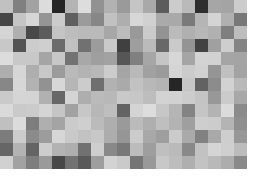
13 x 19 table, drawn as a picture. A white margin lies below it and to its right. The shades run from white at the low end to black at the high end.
On average the colour sits 30% of the way up the scale. The halves do not mirror each other. The values are skewed, with a long tail toward high values. Values change most from cell to cell in the top left.
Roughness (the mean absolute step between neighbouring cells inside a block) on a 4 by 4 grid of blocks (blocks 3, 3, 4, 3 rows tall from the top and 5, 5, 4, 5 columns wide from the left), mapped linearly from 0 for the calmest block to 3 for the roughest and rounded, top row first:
3 1 1 2
1 1 1 1
1 0 0 1
2 1 0 0
